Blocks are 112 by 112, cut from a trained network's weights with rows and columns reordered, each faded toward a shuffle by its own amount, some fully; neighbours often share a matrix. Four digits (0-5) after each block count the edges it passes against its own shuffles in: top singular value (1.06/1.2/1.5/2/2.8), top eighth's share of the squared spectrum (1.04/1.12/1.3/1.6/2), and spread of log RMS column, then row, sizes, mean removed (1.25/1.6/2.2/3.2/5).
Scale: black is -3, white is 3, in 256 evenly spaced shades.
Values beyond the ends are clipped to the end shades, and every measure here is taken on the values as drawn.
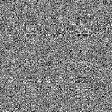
4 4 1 3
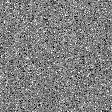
0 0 0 0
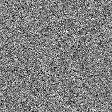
2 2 1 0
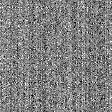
3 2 0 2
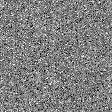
0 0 0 0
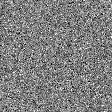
0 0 0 0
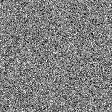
1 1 0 0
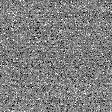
2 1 1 0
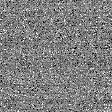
2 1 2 0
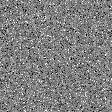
0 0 0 0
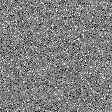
0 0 0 0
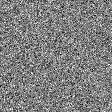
2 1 0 0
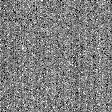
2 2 0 1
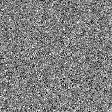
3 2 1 1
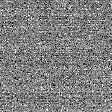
3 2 2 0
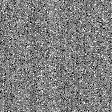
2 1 0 0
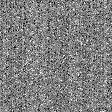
2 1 0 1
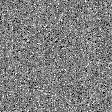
1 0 0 0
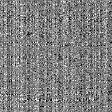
4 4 1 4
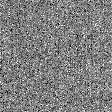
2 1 0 0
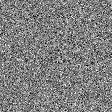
2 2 0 0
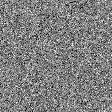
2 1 0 0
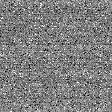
2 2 2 0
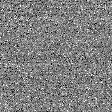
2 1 1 0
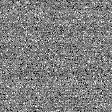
2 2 1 0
